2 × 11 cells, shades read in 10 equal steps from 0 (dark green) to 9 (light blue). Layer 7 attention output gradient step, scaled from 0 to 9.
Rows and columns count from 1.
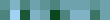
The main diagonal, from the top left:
5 9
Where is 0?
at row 2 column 6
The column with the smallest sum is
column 6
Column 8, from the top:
6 7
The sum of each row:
60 54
